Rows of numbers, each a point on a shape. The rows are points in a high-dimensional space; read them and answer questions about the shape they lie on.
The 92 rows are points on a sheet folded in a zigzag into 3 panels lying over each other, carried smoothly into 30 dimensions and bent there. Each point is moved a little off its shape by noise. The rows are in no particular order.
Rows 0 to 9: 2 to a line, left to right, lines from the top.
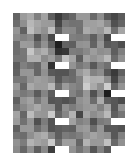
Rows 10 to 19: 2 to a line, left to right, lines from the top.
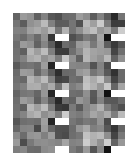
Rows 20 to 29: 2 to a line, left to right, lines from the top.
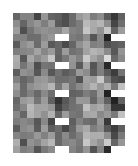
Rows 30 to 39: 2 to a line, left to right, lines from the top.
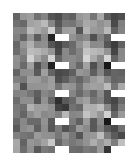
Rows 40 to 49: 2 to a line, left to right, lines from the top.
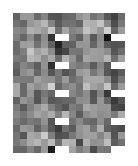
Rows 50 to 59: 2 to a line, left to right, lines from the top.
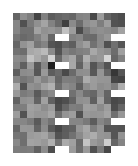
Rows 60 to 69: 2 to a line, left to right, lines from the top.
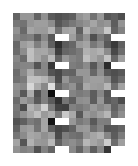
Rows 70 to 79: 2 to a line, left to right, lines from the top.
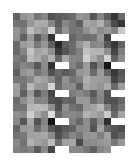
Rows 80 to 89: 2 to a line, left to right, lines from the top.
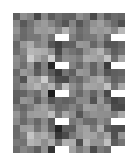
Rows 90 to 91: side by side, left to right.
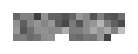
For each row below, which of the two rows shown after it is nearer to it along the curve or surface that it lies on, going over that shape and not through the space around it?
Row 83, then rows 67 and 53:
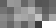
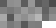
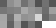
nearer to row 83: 53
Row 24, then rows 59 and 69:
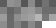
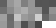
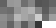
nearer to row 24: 69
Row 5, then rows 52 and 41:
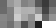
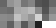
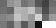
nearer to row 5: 41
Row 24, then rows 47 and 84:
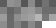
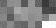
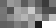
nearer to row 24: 84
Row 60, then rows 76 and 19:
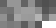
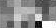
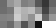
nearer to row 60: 19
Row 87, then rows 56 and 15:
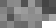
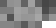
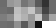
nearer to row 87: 56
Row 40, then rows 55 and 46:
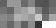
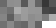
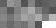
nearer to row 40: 46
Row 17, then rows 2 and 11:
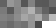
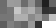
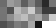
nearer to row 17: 11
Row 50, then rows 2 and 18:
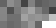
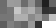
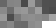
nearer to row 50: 18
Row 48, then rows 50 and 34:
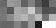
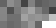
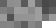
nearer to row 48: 50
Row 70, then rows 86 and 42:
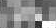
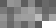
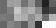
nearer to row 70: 86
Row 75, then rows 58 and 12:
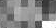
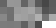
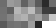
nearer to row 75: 58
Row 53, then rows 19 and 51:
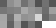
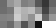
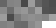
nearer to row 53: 19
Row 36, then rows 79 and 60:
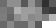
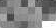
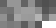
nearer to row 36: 79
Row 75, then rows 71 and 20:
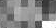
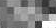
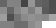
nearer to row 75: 20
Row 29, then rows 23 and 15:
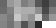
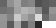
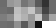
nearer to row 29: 15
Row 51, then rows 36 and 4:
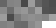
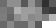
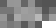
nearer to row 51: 36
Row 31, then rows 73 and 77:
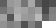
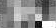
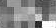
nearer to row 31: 73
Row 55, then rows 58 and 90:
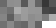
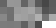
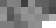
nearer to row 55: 90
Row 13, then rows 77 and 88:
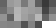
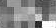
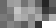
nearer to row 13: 88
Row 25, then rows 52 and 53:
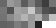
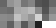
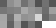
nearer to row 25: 52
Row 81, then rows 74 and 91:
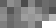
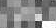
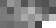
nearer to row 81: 91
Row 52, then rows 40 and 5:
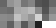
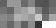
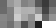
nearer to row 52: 40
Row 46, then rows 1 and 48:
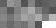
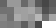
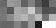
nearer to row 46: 48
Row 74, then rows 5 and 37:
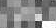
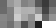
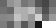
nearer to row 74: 37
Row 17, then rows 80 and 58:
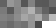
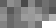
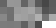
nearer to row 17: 80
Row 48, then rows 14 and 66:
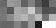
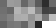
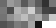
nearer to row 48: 66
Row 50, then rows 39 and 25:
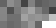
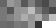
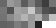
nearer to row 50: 39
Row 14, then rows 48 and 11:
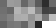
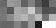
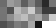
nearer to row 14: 11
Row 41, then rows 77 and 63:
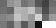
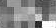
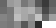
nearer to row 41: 77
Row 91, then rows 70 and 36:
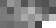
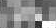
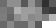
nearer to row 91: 70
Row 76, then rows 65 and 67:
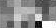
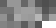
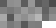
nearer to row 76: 65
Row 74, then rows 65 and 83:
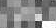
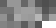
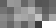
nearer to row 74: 83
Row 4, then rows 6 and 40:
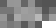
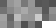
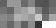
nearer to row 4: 6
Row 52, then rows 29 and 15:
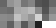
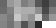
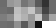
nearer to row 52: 15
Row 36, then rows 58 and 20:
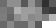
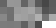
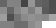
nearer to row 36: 20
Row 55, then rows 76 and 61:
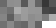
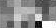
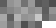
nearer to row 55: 61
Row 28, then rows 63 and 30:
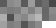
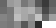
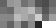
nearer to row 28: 63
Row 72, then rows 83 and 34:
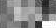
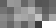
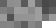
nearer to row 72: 34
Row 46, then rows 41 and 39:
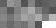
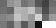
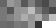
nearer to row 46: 39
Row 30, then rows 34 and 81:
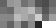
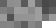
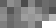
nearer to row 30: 81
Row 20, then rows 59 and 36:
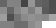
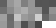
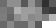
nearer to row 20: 36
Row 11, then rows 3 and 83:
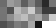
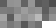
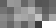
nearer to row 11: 83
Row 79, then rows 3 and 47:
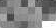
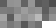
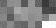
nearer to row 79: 47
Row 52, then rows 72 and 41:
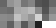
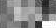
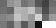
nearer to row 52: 41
